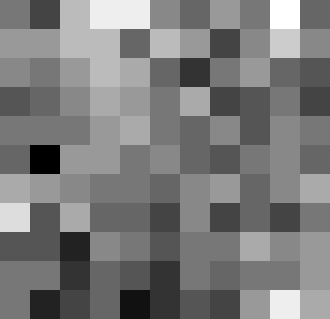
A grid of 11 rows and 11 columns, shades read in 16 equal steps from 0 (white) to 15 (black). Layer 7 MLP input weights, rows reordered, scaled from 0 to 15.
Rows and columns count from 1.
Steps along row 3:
up down down up up up down down up up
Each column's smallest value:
2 6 4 1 1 4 5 6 5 0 5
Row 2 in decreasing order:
11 9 7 7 6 6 6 4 4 4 3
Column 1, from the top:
8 6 7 10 8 9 5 2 10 8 8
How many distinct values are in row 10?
5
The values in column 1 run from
2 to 10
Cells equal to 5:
9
